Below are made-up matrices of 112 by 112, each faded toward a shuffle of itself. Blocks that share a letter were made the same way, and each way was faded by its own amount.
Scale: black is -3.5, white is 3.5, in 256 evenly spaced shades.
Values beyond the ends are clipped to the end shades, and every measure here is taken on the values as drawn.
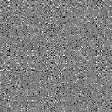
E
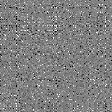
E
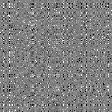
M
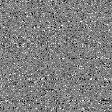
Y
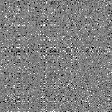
E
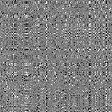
M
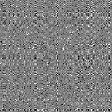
M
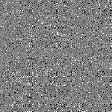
E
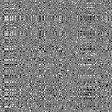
M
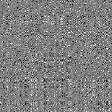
E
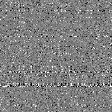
Y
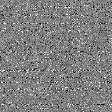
Y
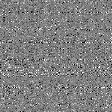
Y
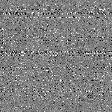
Y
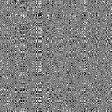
M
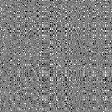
M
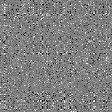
E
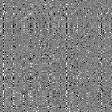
M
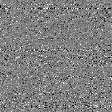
Y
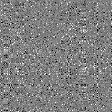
E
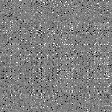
E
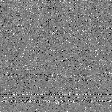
Y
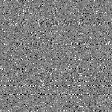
Y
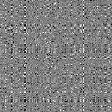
M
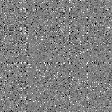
E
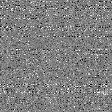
Y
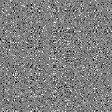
E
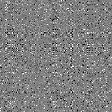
E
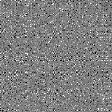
E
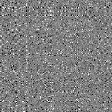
E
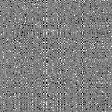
M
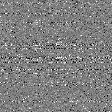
Y
